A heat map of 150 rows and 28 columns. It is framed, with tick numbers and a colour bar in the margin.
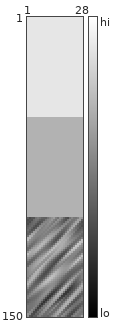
It is made of 3 by 1 panels. Panel 1,1: very high, flat. Panel 2,1: high, flat. Panel 3,1: middling, slanting up to the right, strong in contrast.
